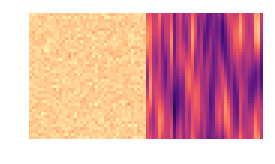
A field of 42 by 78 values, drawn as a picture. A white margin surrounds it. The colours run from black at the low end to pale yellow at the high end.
The table splits into one row of 2 panels. Panel 1,1: very high, fine-grained, faint in contrast. Panel 1,2: middling, streaked downward, strong in contrast.
